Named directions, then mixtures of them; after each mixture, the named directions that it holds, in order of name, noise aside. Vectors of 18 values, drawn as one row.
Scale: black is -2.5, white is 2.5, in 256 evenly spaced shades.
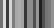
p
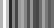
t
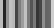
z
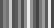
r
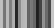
t, z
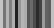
t, z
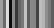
p, t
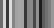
p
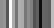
p, z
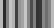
z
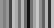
r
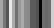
p, z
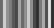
r, t
